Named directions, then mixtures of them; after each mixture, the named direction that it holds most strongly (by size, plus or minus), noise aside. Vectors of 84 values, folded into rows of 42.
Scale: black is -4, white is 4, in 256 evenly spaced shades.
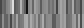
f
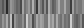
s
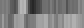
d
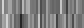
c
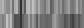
d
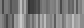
d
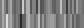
c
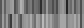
f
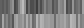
d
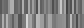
s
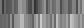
d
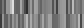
f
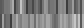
f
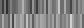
s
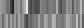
f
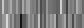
c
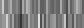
c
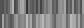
f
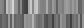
d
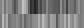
d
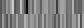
f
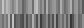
s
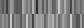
s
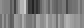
d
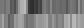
d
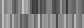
c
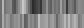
d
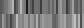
f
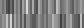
f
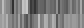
d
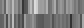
d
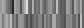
f
